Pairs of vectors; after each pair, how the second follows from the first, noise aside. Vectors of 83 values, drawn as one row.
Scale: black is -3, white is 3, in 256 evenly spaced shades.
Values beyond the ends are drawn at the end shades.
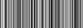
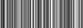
negated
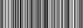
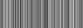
shrunk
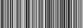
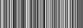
negated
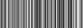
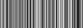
negated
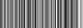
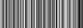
negated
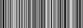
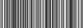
negated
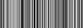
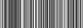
negated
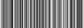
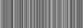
shrunk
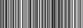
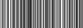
reversed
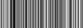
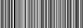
sign-scrambled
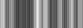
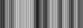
negated
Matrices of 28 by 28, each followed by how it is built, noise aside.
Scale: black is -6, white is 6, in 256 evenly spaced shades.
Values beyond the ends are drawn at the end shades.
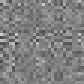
low rank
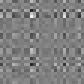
low rank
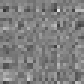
low rank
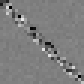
banded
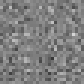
low rank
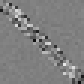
banded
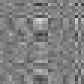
low rank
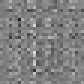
low rank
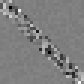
banded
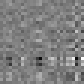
low rank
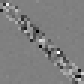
banded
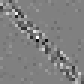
banded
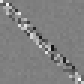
banded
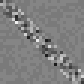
banded
